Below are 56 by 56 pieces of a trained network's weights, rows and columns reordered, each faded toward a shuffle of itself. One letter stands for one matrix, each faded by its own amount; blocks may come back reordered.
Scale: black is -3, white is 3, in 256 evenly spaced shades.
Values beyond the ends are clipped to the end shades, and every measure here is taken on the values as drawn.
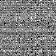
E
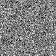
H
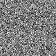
H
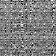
E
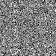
H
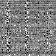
E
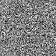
H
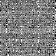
E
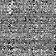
E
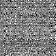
E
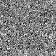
H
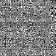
E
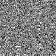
H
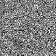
H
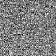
H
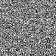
H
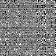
E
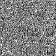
H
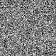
H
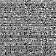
E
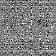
E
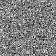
H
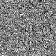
H
